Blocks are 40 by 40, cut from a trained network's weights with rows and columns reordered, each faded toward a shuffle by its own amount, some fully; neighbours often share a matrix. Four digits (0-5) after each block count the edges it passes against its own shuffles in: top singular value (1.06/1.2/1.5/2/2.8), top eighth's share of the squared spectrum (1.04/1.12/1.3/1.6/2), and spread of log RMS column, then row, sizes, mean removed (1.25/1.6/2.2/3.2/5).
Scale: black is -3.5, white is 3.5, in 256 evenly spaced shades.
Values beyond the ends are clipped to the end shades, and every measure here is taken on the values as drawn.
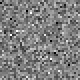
0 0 0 0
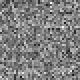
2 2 0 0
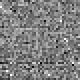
3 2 0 1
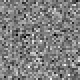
1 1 0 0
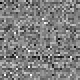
3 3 0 2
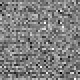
3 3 0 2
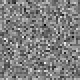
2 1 0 0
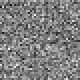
1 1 0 0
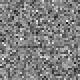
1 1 0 0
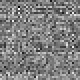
3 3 0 2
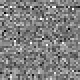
3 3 1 1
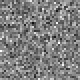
1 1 0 0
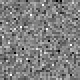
0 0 0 0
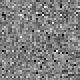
2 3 0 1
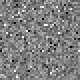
0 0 0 0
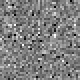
3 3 1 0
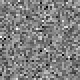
0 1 1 0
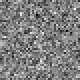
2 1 0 0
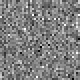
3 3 0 0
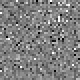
1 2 0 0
